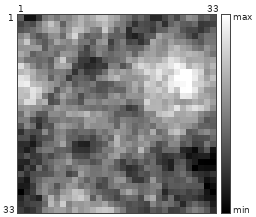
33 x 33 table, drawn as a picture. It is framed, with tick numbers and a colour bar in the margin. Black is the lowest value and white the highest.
The ninth with the lowest average is the bottom right. No single row or column stands out from its neighbours. The field is mottled with small blotches. The histogram is bell-shaped.
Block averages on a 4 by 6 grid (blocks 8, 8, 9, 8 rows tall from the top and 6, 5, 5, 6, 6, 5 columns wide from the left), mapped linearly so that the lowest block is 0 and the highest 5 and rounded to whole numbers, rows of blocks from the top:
232232
422355
122221
132110
